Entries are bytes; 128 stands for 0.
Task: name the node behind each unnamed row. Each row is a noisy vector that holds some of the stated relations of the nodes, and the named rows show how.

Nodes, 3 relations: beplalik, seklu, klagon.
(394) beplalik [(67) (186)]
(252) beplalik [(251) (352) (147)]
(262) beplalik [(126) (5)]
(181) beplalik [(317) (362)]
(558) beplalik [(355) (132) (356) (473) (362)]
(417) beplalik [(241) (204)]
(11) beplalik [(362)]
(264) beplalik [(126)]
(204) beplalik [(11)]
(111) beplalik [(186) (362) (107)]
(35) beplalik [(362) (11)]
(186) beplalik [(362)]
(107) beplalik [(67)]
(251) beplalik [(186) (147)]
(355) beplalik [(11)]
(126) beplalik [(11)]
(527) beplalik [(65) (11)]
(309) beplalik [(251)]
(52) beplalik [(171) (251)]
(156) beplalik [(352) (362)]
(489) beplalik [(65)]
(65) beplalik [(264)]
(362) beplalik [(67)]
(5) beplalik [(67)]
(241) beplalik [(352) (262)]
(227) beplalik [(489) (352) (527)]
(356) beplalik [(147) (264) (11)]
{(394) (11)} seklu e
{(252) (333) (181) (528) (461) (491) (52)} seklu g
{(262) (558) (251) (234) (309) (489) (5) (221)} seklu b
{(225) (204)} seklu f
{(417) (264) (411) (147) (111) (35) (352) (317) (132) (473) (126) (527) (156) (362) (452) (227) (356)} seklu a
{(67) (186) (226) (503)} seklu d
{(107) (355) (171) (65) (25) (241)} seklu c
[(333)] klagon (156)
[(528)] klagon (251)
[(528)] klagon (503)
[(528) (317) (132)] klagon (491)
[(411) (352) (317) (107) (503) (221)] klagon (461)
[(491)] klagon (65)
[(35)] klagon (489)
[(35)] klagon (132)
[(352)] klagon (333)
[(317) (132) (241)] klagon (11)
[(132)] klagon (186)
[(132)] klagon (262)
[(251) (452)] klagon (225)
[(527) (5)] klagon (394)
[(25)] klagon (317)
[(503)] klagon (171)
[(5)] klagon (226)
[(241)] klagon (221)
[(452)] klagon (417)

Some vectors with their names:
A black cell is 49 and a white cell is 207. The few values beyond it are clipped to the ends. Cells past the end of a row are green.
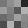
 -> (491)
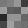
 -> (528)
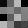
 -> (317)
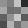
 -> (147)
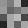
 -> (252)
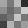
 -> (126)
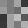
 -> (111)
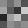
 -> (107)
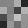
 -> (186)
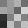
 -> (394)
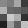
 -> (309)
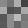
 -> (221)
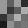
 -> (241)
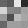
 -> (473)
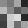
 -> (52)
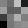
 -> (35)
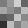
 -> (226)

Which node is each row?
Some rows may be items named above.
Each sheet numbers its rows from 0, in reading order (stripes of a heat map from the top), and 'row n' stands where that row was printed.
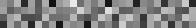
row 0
(252)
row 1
(204)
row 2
(527)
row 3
(262)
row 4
(225)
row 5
(111)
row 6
(11)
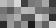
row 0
(227)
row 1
(309)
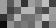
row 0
(241)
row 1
(461)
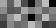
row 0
(352)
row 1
(317)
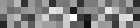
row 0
(252)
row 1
(67)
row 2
(171)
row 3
(5)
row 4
(52)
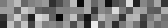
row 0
(394)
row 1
(251)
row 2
(181)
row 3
(417)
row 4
(132)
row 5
(25)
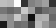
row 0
(489)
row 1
(452)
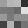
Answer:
(65)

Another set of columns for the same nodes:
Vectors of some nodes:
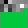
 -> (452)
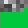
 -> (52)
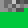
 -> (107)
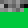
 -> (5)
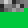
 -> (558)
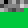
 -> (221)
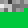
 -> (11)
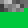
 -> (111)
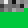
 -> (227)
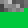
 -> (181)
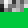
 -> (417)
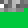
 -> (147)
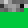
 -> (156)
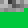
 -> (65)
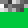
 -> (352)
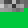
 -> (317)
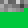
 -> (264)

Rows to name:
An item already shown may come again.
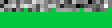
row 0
(461)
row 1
(251)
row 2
(527)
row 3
(25)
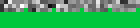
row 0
(225)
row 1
(394)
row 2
(11)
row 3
(171)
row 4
(489)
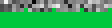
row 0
(252)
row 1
(461)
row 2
(132)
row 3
(251)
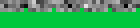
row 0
(5)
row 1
(262)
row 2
(241)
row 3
(186)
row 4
(35)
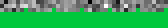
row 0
(461)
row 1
(262)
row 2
(473)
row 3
(528)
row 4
(226)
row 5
(107)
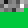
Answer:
(491)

